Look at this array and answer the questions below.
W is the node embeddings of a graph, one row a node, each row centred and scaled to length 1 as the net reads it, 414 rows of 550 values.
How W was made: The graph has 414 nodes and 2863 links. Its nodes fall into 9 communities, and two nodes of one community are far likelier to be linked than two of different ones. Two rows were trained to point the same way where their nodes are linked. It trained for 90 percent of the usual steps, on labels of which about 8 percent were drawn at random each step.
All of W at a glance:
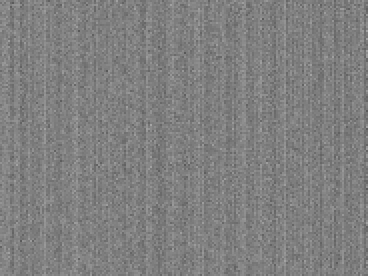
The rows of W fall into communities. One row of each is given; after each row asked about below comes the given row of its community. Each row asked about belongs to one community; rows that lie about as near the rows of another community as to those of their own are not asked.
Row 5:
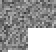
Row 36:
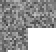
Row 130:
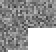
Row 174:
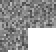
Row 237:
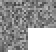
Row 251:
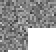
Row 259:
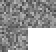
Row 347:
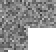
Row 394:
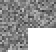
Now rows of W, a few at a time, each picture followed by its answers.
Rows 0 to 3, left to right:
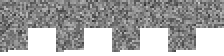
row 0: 237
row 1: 394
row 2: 36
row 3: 36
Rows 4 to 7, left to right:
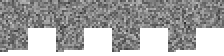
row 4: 237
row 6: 394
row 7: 394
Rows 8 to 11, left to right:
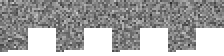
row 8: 394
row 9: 237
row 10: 237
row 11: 36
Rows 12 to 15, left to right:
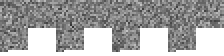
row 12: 347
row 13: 347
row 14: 259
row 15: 347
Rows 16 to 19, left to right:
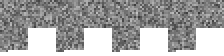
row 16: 5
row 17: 36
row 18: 251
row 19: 5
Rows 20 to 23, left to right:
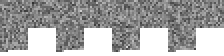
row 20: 5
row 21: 130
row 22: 259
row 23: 237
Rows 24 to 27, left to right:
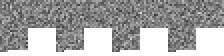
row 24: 130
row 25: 347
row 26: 5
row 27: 347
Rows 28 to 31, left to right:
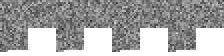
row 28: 251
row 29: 5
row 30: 394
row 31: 394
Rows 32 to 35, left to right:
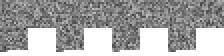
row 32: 174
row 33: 237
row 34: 36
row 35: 36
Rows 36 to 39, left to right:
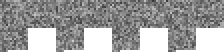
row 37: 130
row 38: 5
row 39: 237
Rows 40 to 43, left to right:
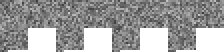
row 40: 174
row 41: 251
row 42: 347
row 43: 237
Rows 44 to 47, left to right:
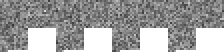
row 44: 130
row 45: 394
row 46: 394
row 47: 130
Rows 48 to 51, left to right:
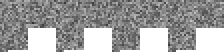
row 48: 394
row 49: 130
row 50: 174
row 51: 251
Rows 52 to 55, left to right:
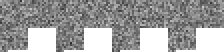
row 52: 130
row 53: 174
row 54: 130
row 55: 130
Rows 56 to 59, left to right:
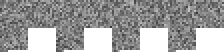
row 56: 5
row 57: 394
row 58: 36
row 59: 36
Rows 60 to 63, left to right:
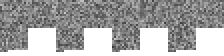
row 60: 130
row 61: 174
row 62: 36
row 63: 237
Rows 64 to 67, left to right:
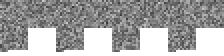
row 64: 36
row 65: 394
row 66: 36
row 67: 36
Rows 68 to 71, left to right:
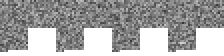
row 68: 394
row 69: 5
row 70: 237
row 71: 259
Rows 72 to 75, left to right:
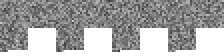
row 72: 251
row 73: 394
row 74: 237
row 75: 36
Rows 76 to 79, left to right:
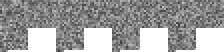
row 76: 36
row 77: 394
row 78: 259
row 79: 259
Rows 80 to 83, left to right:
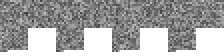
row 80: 36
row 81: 237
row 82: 251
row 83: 174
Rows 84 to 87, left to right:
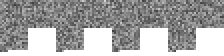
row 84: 130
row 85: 130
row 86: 130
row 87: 5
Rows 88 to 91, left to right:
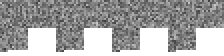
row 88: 130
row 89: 347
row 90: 347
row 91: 237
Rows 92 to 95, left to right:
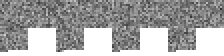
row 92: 259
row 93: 36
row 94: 347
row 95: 5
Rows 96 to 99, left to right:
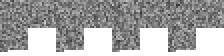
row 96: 237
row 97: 237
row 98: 36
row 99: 394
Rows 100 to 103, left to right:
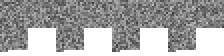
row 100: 5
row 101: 36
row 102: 394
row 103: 251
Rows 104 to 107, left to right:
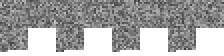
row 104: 259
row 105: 36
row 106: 36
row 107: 36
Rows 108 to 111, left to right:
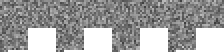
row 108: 237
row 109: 237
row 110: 130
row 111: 394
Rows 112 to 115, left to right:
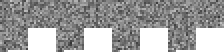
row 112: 36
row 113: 36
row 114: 174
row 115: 237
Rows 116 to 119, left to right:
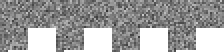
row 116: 5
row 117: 174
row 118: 237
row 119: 5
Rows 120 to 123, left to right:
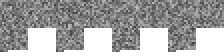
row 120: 237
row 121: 5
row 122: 36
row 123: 130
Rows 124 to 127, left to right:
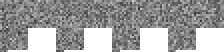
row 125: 174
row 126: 237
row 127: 36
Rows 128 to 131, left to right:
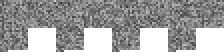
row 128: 36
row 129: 251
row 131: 174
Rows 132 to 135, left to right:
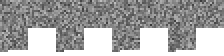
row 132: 36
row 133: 237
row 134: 130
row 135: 259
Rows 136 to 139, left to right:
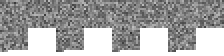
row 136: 36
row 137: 174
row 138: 174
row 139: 5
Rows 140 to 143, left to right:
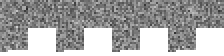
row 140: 130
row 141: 36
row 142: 5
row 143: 251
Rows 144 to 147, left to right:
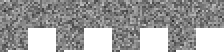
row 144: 251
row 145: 5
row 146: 347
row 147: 237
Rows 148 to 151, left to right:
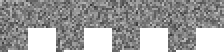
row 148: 259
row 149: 394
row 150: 394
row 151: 347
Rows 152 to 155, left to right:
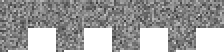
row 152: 347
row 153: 347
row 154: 251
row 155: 394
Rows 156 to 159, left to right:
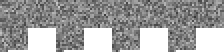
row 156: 36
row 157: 174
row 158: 259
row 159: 130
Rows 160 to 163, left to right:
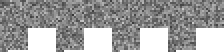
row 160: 36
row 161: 174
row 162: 130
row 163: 237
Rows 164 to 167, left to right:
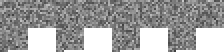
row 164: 237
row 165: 347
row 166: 36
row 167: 174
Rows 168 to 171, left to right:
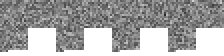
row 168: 347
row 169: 130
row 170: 130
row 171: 130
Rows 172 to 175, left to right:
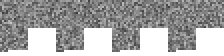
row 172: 394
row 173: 237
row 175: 237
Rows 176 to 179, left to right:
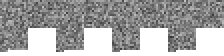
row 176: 394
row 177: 347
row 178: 251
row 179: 174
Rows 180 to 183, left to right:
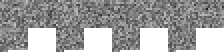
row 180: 394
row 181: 394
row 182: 394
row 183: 36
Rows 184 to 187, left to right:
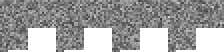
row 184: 347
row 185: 5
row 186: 259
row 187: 251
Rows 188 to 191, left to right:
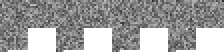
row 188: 130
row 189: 130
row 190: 259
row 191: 394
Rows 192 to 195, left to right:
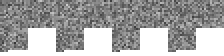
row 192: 174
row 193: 174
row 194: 347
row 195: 174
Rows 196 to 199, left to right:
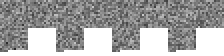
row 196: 130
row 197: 36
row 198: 237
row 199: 259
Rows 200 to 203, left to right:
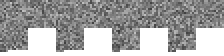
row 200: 174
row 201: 394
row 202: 259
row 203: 237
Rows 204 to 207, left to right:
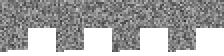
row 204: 130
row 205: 347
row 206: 174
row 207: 251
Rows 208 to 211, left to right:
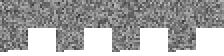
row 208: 36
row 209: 347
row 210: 130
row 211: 251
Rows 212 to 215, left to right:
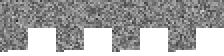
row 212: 251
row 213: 251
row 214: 130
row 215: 394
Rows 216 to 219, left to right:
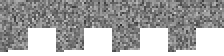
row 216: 259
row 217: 347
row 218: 394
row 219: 130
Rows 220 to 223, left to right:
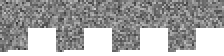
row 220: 259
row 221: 36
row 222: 174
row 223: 259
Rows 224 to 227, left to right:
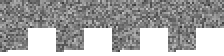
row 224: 174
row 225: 259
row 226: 259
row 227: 5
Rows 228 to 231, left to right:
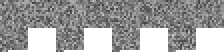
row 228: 394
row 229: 36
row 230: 251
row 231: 36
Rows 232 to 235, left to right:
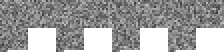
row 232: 394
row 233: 174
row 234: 237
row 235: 130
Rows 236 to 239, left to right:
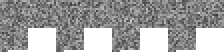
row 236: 130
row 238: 251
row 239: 5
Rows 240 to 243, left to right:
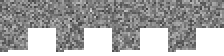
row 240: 259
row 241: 394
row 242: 347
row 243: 394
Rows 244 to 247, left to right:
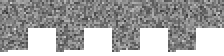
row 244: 394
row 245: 259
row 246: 251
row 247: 251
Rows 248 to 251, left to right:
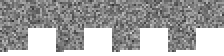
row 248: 251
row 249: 237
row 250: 259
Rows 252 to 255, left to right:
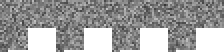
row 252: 259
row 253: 259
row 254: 251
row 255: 259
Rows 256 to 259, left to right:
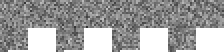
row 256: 174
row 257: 5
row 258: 347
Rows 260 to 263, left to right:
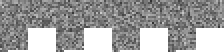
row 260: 347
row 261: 347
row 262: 36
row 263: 130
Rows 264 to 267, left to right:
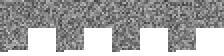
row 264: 5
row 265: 5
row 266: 237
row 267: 237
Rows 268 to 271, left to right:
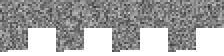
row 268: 36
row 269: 394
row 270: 347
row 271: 174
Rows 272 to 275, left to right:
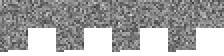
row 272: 347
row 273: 174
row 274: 347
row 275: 259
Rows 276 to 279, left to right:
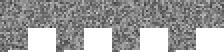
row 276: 174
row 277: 259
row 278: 36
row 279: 237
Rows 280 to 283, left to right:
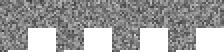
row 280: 5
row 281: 259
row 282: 347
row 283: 5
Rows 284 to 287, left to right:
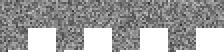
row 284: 5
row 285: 5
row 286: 130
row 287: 174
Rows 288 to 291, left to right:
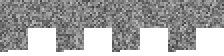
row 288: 347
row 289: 259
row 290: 251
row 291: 394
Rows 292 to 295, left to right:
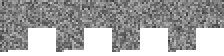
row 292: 347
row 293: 394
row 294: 237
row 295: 251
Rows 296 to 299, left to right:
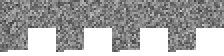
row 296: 259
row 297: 5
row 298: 394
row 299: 251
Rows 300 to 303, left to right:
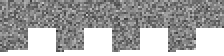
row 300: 394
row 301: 237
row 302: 36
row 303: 251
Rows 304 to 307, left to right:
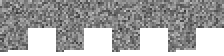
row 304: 237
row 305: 347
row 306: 251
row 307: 394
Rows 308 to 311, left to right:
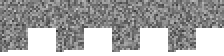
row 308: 347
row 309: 130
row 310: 5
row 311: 130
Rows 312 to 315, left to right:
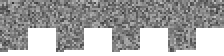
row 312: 259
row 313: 394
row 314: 5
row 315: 130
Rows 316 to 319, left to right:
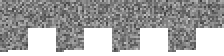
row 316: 174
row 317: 130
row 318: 130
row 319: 174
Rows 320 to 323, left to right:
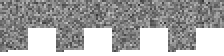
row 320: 347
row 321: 174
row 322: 174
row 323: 251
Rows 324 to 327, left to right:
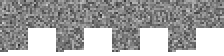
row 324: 130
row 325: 394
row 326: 237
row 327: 394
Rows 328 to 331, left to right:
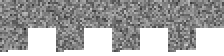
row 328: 5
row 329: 394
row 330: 36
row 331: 36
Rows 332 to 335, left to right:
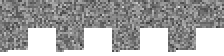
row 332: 130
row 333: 259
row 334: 251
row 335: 251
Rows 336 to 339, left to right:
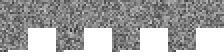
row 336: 237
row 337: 394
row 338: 174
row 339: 347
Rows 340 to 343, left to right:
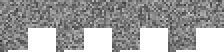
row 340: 394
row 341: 259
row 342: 251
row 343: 347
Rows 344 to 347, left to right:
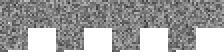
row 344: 130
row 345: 174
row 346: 5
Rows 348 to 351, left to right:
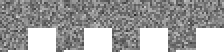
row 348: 347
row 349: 394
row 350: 259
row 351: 394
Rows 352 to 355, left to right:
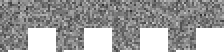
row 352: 347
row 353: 130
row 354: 36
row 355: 130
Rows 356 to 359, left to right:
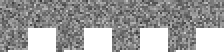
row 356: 237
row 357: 174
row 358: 5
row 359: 130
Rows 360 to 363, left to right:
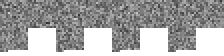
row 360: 5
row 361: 36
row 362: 36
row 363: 174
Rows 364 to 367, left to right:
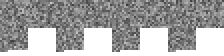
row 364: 394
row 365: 251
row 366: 5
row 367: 394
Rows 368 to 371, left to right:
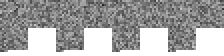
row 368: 394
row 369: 174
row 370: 36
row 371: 251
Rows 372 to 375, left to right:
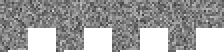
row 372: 347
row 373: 394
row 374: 347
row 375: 237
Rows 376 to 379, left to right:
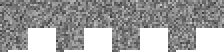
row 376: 347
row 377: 259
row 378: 237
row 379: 347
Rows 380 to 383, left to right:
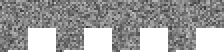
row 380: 259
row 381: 174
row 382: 259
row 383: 251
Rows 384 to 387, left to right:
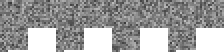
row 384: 347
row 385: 5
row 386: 259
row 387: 36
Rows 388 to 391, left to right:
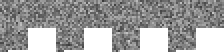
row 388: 174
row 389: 174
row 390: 259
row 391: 394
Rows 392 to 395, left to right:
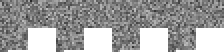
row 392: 251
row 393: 237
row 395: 259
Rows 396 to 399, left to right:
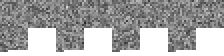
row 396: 251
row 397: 130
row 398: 174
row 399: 237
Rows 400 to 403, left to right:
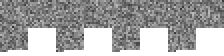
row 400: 251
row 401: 251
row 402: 130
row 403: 5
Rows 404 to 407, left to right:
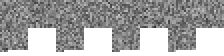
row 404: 251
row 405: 5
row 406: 347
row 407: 130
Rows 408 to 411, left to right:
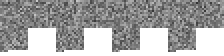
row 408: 5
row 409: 347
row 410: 394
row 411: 347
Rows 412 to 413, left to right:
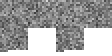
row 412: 347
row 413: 251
